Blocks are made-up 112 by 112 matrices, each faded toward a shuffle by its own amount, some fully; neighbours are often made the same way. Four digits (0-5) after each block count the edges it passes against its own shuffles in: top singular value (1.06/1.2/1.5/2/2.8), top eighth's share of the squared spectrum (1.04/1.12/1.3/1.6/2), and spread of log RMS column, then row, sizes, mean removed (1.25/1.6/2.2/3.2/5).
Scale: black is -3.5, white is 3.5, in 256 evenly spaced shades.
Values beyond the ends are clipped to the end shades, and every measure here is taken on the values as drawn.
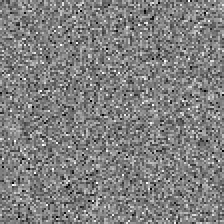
1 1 0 0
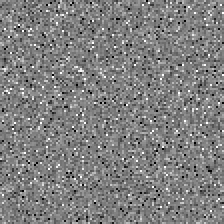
0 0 0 0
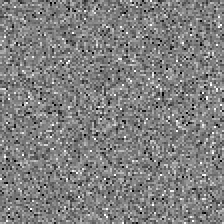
0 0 0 0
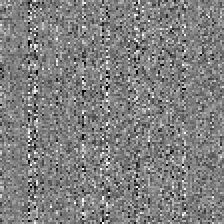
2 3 4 0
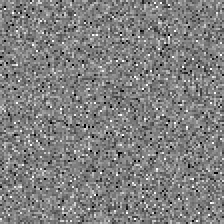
0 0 0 0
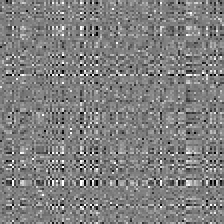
5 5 4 4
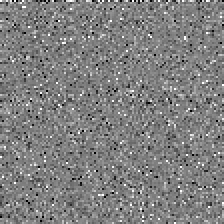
4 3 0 2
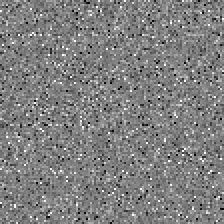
0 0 0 1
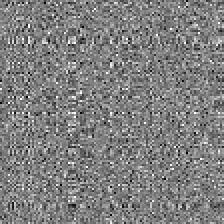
5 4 3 3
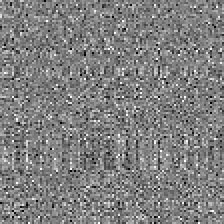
5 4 3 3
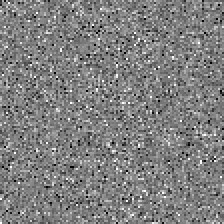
3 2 0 0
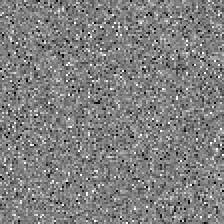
2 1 0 0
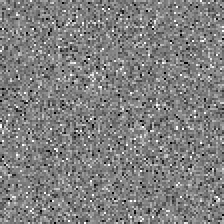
3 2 0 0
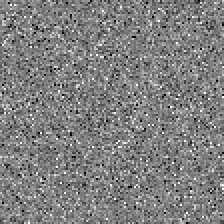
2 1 0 0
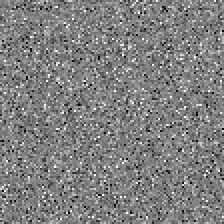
2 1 0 0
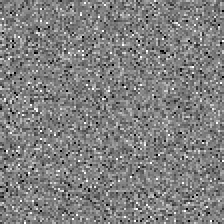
3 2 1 0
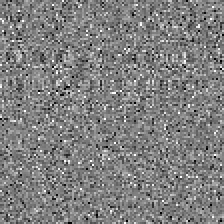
4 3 2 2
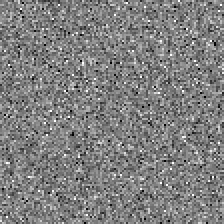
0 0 0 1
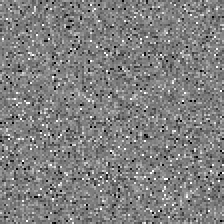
0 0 0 1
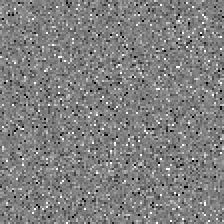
0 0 0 0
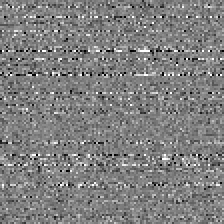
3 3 0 4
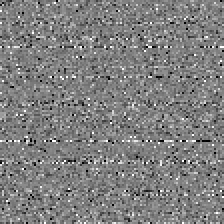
2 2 0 3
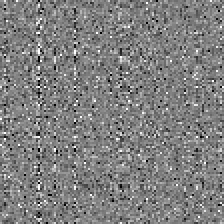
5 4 3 2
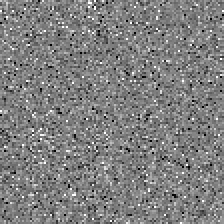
3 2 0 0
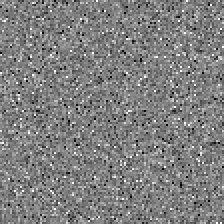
1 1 0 0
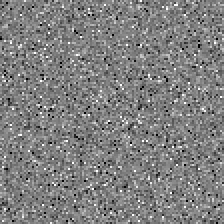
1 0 0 0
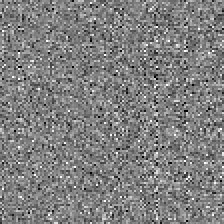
4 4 3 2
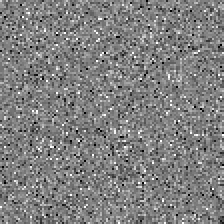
2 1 0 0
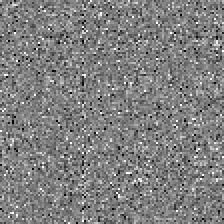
3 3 2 1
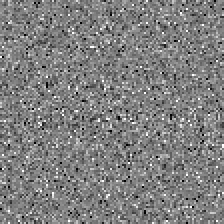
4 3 1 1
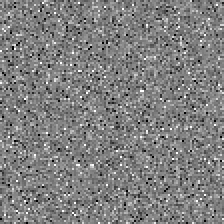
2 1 0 0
